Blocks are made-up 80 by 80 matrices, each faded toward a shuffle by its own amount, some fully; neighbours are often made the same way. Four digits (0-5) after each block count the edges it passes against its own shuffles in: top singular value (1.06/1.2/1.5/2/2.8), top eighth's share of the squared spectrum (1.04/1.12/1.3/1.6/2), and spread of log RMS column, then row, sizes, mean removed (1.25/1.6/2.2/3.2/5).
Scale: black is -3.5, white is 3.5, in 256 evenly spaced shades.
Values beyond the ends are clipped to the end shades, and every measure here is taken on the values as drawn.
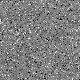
2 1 0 0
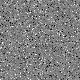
0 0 0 0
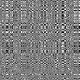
5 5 4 4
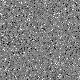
2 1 0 0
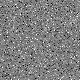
2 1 0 0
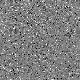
3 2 1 1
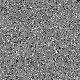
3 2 0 0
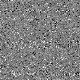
3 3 1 2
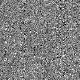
1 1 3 0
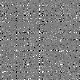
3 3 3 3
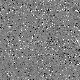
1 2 1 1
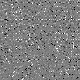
4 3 1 1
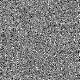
0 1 2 0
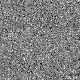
0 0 1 0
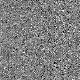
0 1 2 0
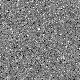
0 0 0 0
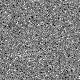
0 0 0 0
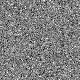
0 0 0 0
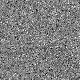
0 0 0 0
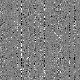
4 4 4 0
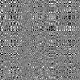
5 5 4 3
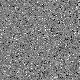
2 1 0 0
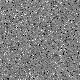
1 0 0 0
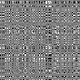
5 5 4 4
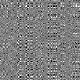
5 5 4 3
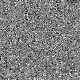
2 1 0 0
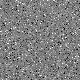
0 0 0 0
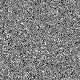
2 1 0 0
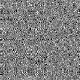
4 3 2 2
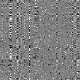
5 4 3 2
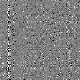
4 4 3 1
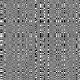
5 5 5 3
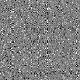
4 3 2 1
